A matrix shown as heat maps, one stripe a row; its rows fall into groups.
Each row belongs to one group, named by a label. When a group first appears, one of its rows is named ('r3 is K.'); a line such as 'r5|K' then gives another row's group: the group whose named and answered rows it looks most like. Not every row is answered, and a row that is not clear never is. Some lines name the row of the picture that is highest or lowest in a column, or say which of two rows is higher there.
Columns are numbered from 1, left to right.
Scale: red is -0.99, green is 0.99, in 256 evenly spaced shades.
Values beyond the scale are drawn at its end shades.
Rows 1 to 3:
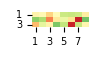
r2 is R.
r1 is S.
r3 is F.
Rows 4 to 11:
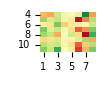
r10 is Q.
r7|Q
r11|Q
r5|Q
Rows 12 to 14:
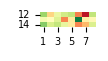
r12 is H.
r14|Q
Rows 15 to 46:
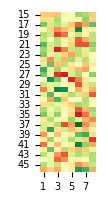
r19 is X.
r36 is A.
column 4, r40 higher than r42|No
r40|A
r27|X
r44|X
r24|S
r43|X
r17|Q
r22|X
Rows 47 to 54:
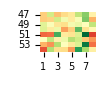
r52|A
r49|X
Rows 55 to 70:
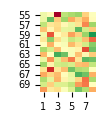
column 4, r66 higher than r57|No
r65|H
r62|R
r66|S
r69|H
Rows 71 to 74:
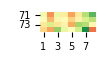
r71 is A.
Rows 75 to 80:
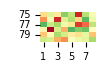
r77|Q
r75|F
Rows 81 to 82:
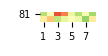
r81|X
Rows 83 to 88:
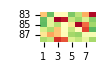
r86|R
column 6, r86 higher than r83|No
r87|S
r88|X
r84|X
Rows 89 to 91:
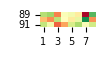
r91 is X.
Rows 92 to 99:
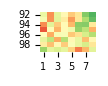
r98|S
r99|Q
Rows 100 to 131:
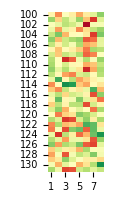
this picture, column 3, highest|114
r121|X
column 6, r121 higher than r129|Yes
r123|F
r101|H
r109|X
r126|H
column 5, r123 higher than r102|Yes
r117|A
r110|Q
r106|H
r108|H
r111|Q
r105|H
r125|R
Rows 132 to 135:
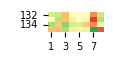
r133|R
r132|R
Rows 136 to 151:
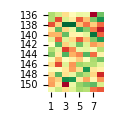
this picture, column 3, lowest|150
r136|R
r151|A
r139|A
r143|X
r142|A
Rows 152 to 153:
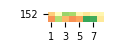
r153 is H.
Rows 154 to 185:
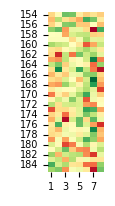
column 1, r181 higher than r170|Yes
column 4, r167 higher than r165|No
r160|Q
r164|R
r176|A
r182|H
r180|X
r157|R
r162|S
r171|F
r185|R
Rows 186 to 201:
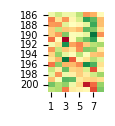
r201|R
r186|H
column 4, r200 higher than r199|No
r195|S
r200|Q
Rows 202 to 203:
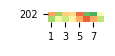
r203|Q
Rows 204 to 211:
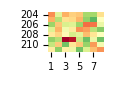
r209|X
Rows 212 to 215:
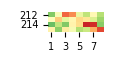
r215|A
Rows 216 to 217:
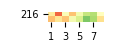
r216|S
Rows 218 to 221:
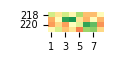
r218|H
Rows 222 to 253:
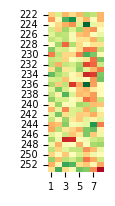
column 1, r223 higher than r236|No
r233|A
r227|Q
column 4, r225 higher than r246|Yes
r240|A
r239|Q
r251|H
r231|R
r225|H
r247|X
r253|A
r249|H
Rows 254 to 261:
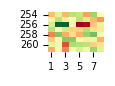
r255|A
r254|F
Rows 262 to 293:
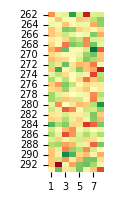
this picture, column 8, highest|280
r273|A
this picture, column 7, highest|269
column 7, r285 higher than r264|Yes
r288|R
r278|R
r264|R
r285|X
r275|Q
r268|F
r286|X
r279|R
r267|F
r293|A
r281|X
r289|F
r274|R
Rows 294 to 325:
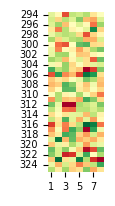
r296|R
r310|A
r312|X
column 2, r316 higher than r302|No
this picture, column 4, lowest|312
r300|S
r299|H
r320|F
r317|F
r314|F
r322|X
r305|Q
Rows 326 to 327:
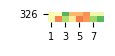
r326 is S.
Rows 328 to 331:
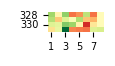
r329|H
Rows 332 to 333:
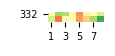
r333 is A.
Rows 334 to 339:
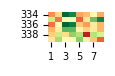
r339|A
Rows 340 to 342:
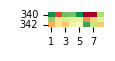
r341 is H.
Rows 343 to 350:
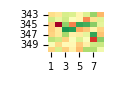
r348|R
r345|S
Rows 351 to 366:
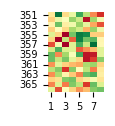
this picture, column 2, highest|351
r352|F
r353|A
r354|F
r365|F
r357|F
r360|Q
